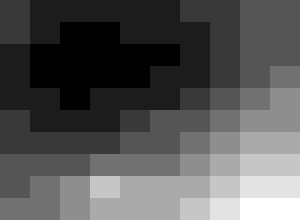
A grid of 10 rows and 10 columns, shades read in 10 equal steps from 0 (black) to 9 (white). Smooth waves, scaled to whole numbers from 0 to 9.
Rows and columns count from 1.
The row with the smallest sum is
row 3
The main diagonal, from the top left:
2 1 0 0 1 3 4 6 8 9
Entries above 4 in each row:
0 0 0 0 1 2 3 4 8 8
